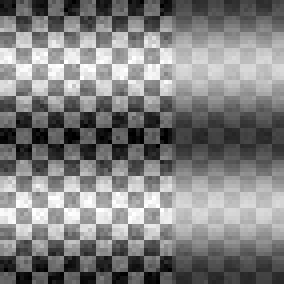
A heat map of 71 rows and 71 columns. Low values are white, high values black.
Stripes: horizontal, repeating 2 times. Average level on the scale: 50%. Seam: vertical, 60% of the way across, the right part calmer.
